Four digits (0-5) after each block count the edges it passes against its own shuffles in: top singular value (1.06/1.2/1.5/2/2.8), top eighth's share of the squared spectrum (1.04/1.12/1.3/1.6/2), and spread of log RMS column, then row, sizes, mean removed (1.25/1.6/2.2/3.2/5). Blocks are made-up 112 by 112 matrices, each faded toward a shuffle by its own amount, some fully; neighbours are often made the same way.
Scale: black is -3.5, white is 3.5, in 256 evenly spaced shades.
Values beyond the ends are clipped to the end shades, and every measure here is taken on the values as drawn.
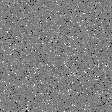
0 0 0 0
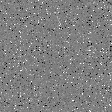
3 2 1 0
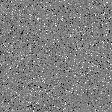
2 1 0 0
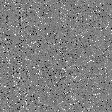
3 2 1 0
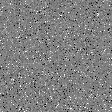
2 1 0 0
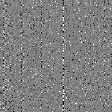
4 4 3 0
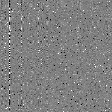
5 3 2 0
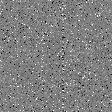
3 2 1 0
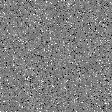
2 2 1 0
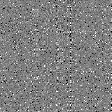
4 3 2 1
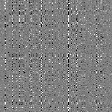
5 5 4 2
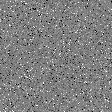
0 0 0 0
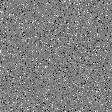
2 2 0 0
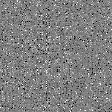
3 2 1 1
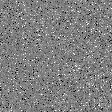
2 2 1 0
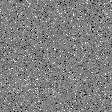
1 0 0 0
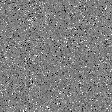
2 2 1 0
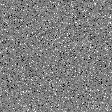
0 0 0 0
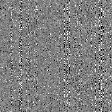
2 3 4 0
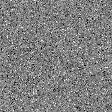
0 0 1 0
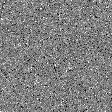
0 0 0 0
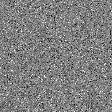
0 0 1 0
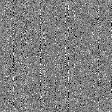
2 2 3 0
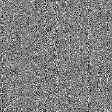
2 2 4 0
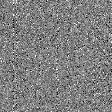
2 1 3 0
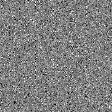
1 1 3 0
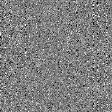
1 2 3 0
